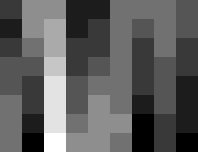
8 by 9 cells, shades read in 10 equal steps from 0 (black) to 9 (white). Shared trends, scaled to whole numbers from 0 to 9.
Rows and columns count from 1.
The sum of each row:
29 29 28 29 30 31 30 29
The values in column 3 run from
5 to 9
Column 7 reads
4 3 2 2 2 1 0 0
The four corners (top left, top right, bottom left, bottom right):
2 3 4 0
